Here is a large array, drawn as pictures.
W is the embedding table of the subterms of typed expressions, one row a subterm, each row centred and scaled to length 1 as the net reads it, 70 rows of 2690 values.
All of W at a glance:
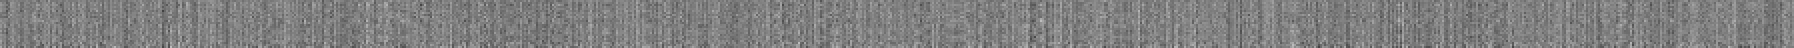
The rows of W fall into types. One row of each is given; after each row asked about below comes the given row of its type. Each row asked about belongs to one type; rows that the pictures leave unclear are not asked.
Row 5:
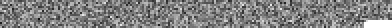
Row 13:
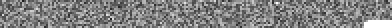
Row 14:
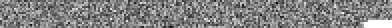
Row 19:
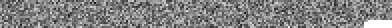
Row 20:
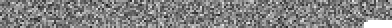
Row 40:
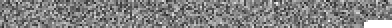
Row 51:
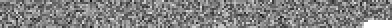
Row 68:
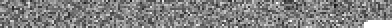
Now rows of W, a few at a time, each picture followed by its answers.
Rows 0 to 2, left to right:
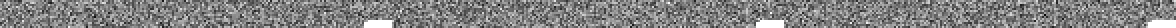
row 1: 40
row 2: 13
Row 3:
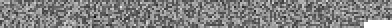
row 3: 14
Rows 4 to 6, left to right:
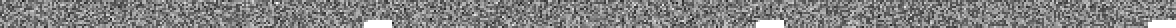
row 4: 13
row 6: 14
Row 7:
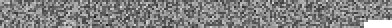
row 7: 14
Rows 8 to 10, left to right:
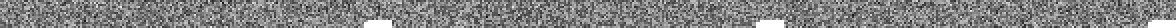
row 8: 68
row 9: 14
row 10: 19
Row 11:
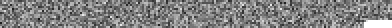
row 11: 5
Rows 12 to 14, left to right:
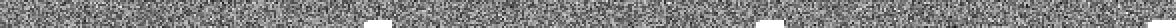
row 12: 68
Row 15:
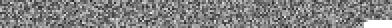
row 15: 5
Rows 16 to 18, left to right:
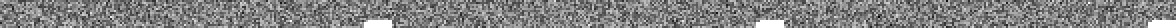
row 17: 51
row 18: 19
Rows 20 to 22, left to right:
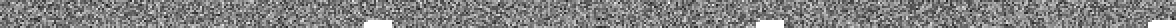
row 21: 5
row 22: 40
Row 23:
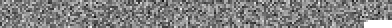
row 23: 5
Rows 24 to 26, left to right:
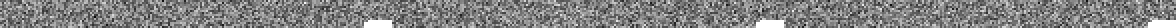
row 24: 19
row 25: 19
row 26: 20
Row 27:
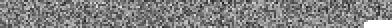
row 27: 68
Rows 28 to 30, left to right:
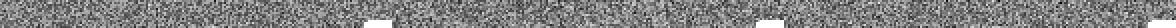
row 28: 20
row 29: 40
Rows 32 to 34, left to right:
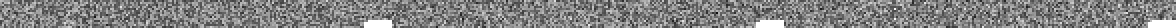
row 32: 14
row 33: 51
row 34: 5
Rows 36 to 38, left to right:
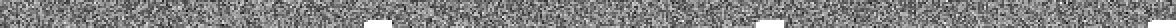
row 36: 40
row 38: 40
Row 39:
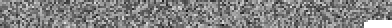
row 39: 40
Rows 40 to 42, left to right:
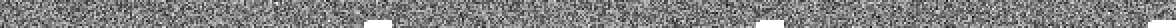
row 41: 51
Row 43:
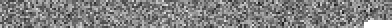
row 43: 19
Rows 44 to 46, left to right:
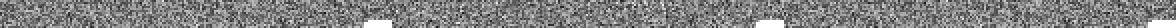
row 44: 51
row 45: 13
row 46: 51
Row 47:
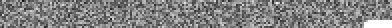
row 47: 13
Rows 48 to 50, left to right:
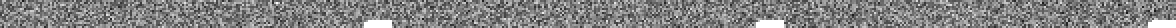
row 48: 13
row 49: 5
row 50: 19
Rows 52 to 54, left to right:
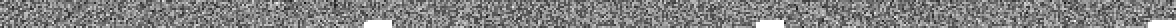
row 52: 68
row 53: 14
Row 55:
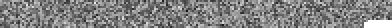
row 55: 40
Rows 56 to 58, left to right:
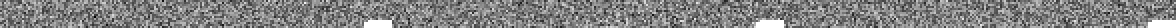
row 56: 19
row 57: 51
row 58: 51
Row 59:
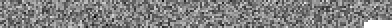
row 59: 19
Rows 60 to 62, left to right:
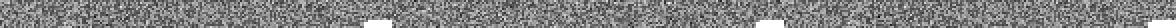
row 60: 14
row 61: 13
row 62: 14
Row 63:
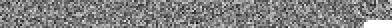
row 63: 20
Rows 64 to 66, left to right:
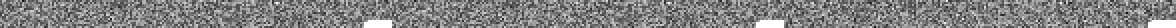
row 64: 13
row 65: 13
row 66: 40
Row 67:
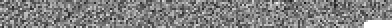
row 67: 68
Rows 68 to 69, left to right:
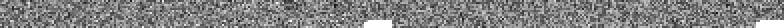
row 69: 51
